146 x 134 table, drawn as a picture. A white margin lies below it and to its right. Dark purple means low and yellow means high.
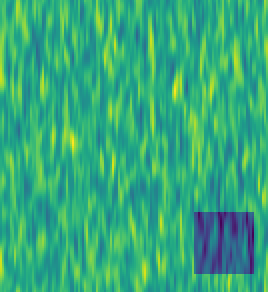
Grain: streaks running down. Odd patch: lower, in the bottom right. Histogram: skewed, a long tail of low values. Ninth with the lowest average: bottom right. Mirror symmetry: none.
